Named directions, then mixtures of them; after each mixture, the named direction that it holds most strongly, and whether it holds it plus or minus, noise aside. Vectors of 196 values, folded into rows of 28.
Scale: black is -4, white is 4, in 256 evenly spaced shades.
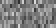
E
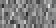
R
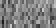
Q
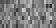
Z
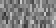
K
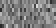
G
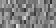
R, minus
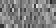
G, plus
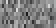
Q, plus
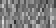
Q, minus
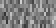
K, plus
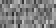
E, minus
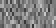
R, minus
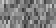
Z, minus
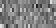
G, minus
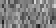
Q, plus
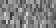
K, minus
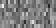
R, minus
